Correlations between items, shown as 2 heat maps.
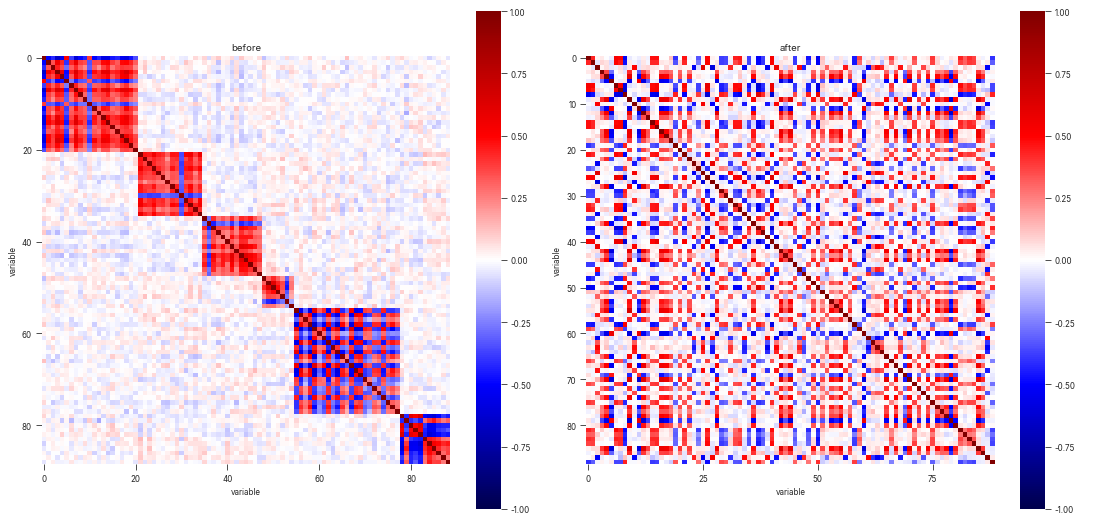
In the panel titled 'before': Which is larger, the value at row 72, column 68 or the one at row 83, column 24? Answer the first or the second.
the first
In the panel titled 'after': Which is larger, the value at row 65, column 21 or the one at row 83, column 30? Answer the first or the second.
the first
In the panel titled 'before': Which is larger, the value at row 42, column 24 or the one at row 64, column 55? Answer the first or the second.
the second
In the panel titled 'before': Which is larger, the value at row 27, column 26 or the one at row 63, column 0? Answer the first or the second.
the first
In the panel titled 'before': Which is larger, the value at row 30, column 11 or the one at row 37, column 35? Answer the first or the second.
the second
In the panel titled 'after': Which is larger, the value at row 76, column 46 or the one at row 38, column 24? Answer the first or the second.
the second
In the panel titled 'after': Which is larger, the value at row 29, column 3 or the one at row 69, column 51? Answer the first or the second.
the first
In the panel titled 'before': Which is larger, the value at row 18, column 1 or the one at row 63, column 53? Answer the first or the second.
the first
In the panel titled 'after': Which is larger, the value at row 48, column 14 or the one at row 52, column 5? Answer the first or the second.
the second
